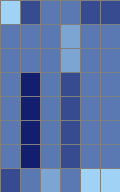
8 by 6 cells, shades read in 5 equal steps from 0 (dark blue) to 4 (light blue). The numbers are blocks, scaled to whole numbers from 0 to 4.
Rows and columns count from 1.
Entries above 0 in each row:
6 6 6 5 5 5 5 6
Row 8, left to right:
1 2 3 2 4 4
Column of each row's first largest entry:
1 4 4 1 1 1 1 5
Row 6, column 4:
1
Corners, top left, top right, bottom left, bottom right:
4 1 1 4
